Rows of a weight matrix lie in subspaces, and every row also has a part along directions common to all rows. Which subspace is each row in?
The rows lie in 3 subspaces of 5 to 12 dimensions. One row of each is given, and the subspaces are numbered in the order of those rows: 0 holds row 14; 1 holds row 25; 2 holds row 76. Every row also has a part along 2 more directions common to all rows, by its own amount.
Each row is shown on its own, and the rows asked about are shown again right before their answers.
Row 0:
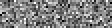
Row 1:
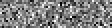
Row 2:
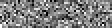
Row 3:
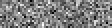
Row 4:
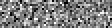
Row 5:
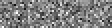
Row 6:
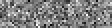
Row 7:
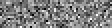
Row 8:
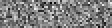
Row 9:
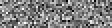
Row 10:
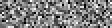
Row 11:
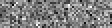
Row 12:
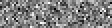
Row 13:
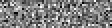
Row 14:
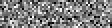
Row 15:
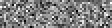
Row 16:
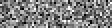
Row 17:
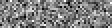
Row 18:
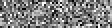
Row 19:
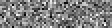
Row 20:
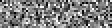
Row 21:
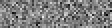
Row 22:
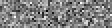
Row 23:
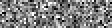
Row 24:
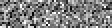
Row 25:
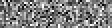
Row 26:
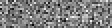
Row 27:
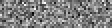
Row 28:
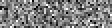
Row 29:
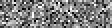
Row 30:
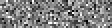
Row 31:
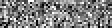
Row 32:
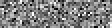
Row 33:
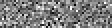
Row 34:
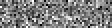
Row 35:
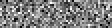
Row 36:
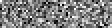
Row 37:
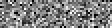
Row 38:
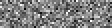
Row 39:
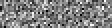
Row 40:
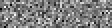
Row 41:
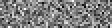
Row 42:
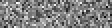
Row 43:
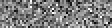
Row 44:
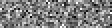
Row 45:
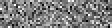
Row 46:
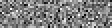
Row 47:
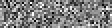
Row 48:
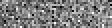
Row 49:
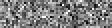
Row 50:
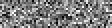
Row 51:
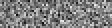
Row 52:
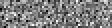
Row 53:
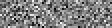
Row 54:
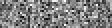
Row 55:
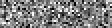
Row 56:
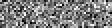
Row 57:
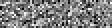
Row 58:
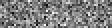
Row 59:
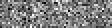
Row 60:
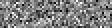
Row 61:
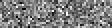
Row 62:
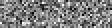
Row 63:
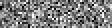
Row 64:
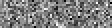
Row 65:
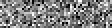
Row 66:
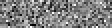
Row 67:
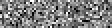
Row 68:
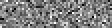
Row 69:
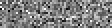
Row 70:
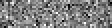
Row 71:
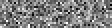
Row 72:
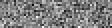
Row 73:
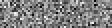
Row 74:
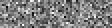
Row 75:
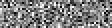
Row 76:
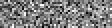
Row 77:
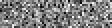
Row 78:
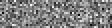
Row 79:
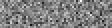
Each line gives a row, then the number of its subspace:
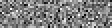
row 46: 0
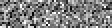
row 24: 2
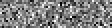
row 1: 0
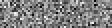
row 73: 1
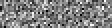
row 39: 1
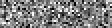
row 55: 2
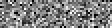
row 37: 0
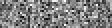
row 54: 2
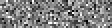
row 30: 2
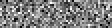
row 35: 2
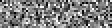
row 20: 1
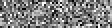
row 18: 0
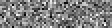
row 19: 2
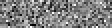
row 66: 2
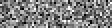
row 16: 0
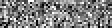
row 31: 1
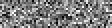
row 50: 2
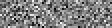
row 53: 2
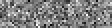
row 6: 1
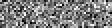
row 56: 2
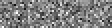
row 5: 0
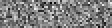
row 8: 2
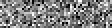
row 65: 1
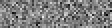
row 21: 1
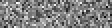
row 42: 1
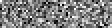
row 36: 0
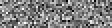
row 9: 0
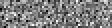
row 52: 1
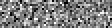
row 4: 2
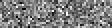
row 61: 0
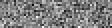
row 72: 2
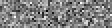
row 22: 1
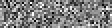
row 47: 1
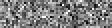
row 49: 1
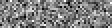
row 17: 2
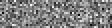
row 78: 0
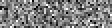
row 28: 2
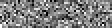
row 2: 2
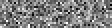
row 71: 2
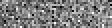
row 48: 2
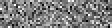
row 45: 0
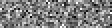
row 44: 0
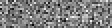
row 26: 0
